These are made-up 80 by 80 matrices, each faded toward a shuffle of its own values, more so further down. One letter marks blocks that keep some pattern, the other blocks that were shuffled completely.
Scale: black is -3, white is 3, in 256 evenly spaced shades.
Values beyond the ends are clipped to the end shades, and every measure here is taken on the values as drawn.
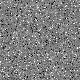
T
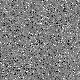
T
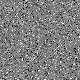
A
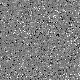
A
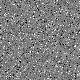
T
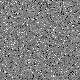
T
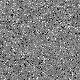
A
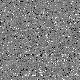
A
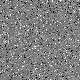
T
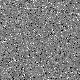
T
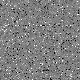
A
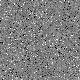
T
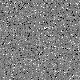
A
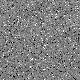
A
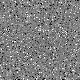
A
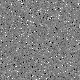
T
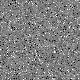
A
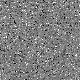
A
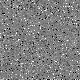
A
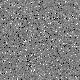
A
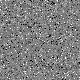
T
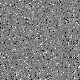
A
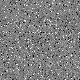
A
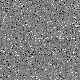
A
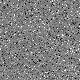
T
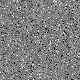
T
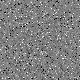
T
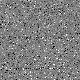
A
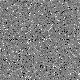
A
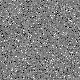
T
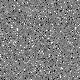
A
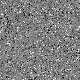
A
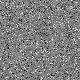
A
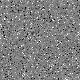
T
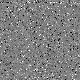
A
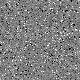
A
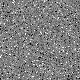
T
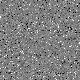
A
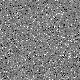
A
